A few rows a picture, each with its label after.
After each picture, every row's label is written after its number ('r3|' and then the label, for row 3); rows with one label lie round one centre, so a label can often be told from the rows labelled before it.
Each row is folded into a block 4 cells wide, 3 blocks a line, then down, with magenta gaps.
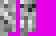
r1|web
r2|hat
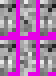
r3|hat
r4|web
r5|hat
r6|hat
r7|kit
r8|hat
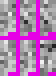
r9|kit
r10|web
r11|web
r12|kit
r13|kit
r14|hat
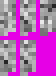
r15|kit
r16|web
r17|hat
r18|web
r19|web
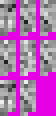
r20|hat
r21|web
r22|web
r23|web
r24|kit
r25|web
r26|hat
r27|web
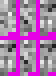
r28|kit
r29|web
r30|hat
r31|hat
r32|web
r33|hat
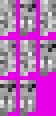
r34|kit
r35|hat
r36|kit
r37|kit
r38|kit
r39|hat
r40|hat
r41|hat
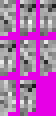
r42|web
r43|hat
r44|hat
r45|hat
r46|web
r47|web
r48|kit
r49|hat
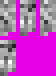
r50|web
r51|hat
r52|web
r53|hat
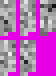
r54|web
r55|kit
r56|hat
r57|kit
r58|web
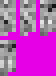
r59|web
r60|web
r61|hat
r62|hat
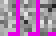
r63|kit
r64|web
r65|hat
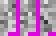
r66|kit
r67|kit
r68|web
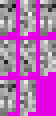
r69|hat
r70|kit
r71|hat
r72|web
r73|web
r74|kit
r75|hat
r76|kit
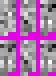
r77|kit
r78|web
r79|hat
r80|hat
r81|web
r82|hat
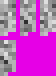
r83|kit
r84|web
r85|kit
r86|web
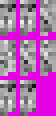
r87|hat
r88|hat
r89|web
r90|kit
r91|web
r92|web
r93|hat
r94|hat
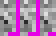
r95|web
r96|web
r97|web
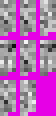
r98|web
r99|web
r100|kit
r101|hat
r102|web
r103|hat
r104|web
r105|kit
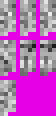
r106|kit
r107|kit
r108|kit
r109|web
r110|hat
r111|hat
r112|kit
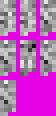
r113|kit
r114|kit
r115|web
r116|web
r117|hat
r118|web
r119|web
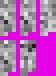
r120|web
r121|web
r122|kit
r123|web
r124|hat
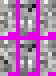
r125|kit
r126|hat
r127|kit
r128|web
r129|hat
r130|kit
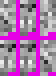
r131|web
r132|hat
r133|kit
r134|hat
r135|hat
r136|web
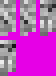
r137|web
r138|web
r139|hat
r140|hat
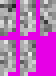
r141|hat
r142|kit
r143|web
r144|kit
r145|kit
